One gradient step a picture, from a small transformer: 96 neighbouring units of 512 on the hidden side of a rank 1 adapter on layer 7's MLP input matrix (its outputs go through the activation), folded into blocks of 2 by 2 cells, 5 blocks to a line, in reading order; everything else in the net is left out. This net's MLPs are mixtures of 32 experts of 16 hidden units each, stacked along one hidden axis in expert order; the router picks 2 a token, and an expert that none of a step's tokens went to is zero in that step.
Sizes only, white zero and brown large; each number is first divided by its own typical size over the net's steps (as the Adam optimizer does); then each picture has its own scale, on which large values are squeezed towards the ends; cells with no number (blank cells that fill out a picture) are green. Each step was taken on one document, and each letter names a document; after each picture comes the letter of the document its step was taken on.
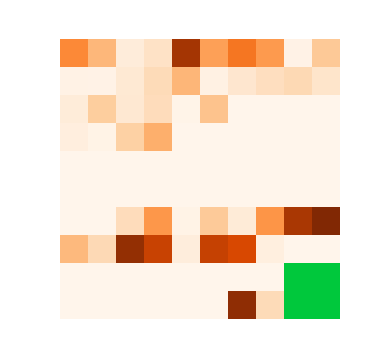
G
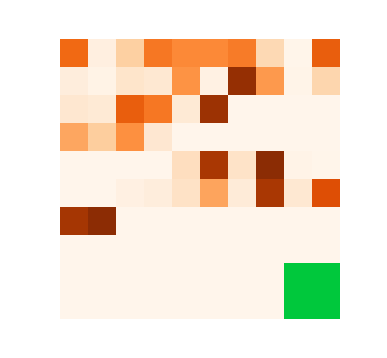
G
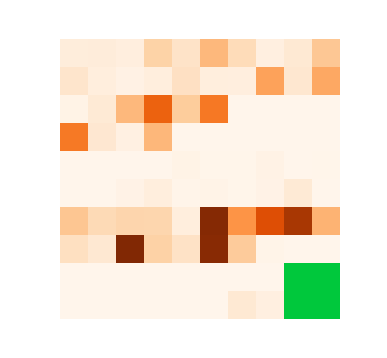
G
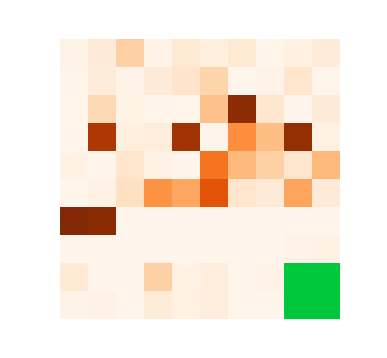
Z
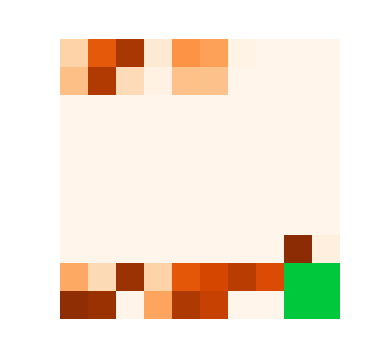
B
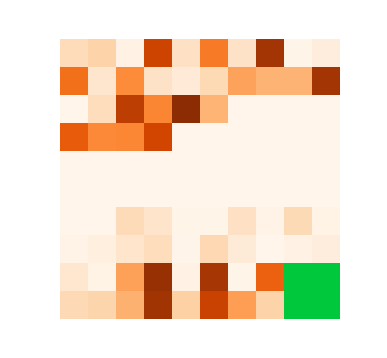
G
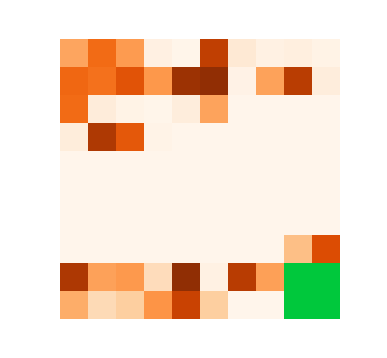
B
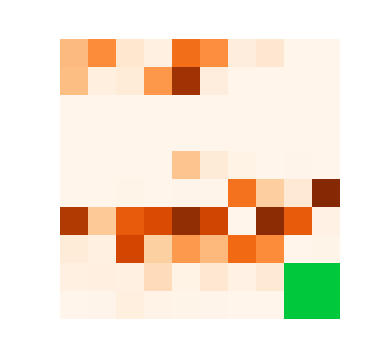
G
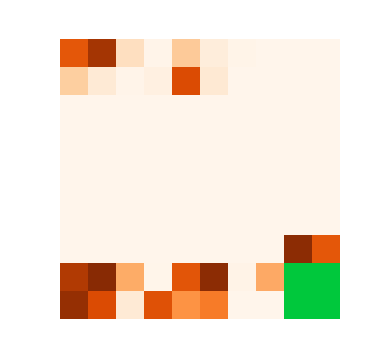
B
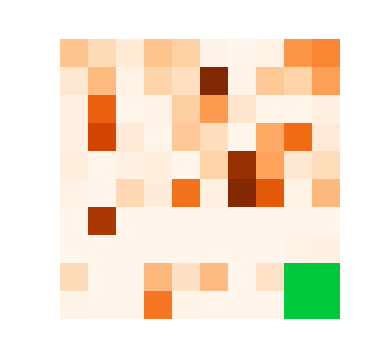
Z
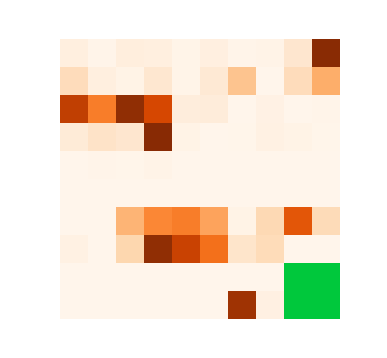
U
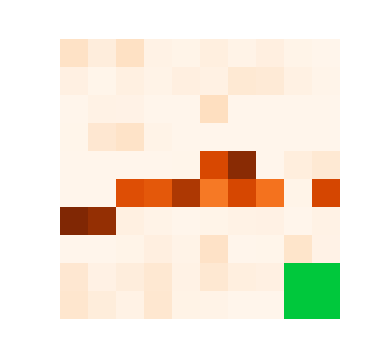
Z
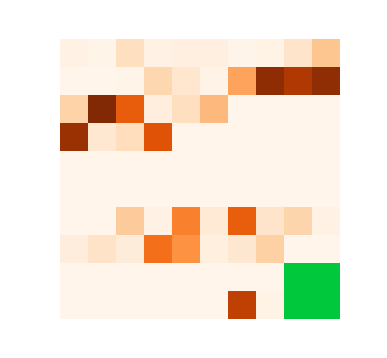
U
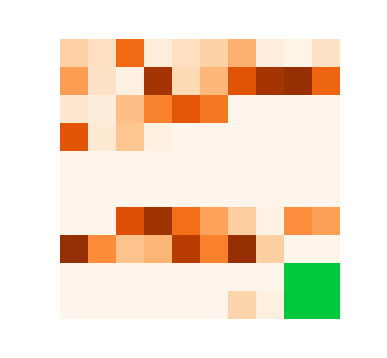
U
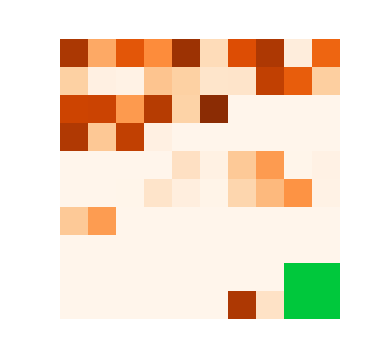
G
